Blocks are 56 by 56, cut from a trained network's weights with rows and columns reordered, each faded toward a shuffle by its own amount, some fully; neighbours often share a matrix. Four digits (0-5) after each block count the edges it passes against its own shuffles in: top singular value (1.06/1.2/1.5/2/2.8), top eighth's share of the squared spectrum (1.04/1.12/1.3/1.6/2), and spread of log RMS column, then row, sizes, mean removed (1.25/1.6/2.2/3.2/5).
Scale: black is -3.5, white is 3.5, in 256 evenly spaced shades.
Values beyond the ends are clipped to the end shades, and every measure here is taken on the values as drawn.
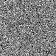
0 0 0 0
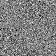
0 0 0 1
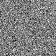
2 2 0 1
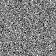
2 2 0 0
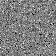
1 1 0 0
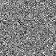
2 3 1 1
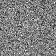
0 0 0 0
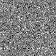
3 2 1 1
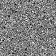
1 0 0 0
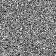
0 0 0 0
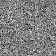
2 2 0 1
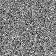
0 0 0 0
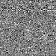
3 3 0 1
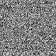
2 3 0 1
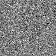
0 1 0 0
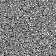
2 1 0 0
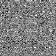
3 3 0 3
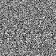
2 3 0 1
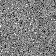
0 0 0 0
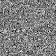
2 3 0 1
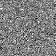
2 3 1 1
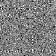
3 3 2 2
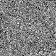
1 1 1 0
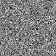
3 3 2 2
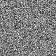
1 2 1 0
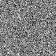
0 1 0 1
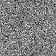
1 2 0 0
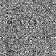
3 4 0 2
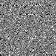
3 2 0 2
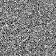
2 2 0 1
